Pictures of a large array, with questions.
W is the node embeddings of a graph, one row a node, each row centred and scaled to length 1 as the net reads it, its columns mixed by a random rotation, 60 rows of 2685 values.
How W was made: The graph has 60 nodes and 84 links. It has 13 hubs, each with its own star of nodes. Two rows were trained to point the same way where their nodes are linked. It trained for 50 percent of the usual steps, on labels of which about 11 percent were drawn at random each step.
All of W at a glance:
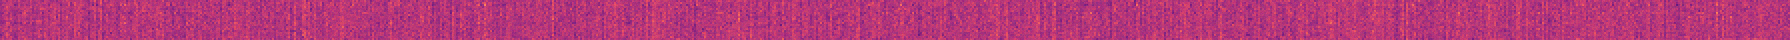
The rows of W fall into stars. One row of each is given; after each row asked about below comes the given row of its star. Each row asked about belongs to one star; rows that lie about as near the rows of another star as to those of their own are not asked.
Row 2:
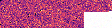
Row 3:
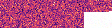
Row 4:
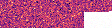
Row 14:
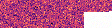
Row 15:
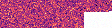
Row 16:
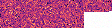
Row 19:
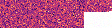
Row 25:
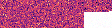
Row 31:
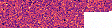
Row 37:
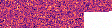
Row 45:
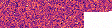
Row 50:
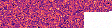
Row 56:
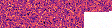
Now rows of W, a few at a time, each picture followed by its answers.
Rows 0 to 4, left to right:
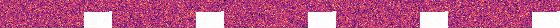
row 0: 19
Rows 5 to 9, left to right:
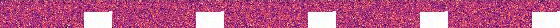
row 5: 45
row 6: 3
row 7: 45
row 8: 45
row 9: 14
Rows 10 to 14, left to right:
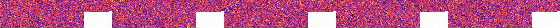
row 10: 50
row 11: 15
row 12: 50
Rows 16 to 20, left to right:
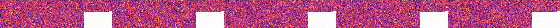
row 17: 4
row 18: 19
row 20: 31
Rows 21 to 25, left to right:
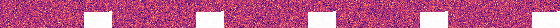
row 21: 16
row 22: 3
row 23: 56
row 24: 25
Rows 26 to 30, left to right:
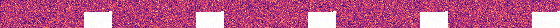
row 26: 2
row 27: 37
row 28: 16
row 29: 25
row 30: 2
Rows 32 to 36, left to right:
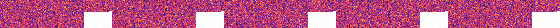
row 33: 45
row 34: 31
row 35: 45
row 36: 19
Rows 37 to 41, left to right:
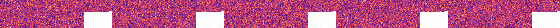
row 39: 19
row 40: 3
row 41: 25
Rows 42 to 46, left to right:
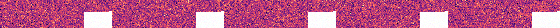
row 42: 31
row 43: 37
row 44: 37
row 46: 25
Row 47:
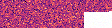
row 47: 16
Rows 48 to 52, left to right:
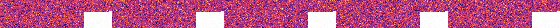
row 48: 25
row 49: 56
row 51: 14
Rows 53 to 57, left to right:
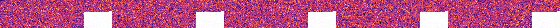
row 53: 2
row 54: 31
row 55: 56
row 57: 3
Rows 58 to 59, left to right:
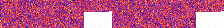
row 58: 4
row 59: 4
